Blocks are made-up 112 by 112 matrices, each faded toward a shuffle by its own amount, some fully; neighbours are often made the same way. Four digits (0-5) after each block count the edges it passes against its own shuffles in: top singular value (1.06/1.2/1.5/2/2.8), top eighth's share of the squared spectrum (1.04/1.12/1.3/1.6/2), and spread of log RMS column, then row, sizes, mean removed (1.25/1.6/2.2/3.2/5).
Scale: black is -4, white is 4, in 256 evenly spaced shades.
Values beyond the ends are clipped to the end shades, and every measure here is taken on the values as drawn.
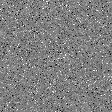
0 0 0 0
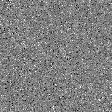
3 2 0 0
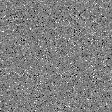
3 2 0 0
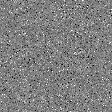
3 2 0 0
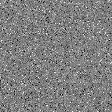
3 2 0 1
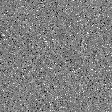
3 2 0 0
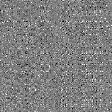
4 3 2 2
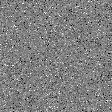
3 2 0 0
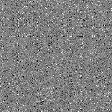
4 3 2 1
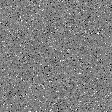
1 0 0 0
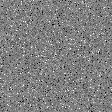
1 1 0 0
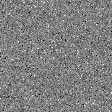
0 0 0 0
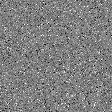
2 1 0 0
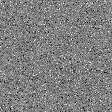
2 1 0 0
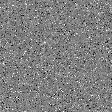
0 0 0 0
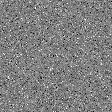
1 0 0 0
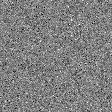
0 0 0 0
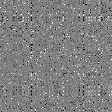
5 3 2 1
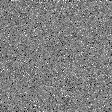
0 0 0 1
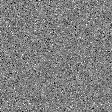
0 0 0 0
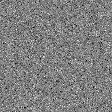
0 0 0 1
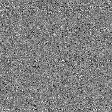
1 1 0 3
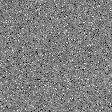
0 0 0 0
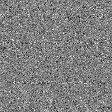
1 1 0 3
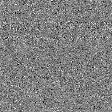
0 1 0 3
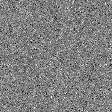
0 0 0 1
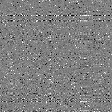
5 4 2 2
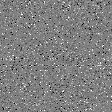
3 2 0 1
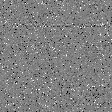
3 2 0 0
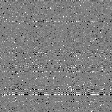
5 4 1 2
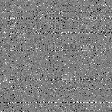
4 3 1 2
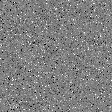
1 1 0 0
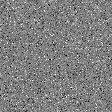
2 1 0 0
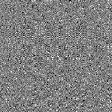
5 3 2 2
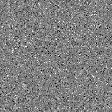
4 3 1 1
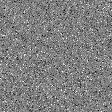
2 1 0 0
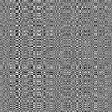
5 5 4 4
